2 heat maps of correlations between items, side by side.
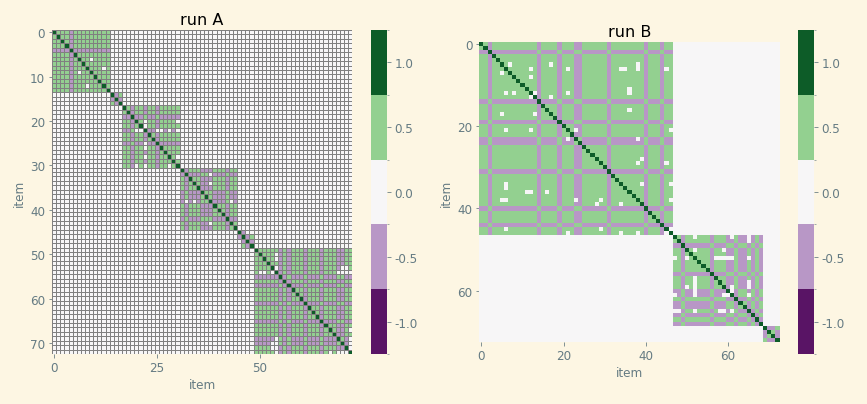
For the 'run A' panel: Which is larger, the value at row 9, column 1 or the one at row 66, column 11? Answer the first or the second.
the first
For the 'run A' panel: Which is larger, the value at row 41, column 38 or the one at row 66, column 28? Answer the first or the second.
the second
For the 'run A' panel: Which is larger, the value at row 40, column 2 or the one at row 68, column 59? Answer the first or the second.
the second
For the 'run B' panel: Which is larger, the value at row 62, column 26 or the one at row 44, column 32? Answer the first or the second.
the first
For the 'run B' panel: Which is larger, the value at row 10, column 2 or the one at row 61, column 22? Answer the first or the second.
the second
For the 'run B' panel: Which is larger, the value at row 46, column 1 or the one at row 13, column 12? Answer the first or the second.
the first
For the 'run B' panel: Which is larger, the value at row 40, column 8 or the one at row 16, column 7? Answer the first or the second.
the second
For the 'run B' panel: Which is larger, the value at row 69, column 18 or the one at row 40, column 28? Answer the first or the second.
the first
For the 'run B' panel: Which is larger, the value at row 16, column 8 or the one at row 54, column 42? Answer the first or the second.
the first
